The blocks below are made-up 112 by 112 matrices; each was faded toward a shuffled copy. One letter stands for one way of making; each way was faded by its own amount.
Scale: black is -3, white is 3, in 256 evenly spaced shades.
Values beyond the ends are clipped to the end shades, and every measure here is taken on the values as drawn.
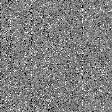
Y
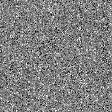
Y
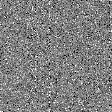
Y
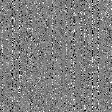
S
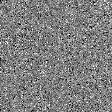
Y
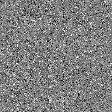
Y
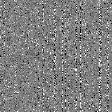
S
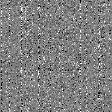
S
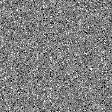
Y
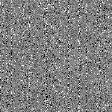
S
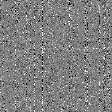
S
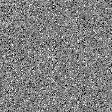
Y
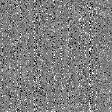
S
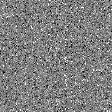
Y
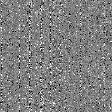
S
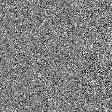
Y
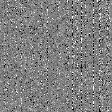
S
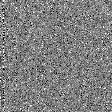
Y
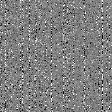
S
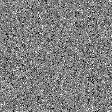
Y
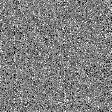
Y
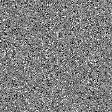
Y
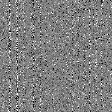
S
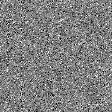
Y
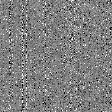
S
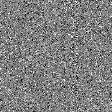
Y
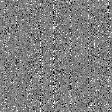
S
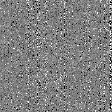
S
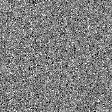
Y
